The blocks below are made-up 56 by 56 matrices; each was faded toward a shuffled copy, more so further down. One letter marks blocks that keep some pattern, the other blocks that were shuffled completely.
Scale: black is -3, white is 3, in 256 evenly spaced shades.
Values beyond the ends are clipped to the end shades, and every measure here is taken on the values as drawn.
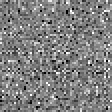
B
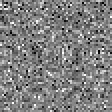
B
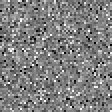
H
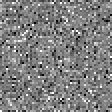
B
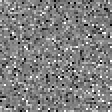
H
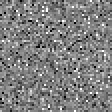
H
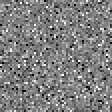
H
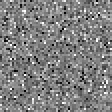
H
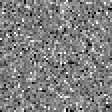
H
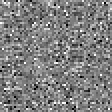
B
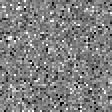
H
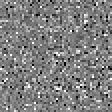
B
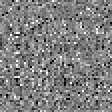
B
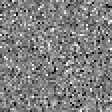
H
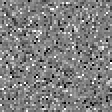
H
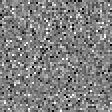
H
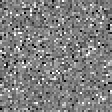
H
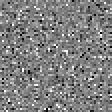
B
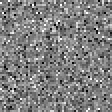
H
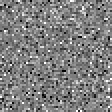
H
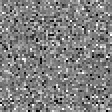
B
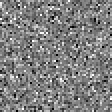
H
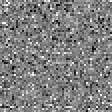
B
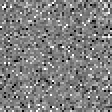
B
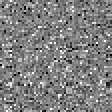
B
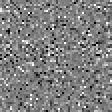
B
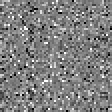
B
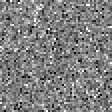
H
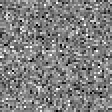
H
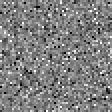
H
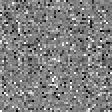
B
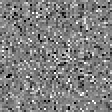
B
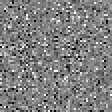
B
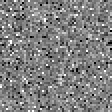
H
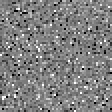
H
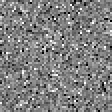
H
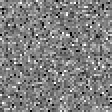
H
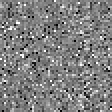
B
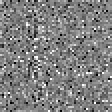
B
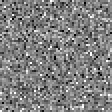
H
